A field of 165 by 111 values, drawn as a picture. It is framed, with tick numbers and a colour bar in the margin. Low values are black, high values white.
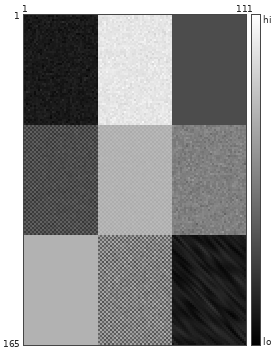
It is made of 3 by 3 panels. Panel 1,1: very low, fine-grained, faint in contrast. Panel 1,2: very high, fine-grained, faint in contrast. Panel 1,3: low, flat. Panel 2,1: low, checkered. Panel 2,2: high, checkered, faint in contrast. Panel 2,3: middling, fine-grained, faint in contrast. Panel 3,1: high, flat. Panel 3,2: middling, checkered, strong in contrast. Panel 3,3: very low, slanting down to the right, faint in contrast.
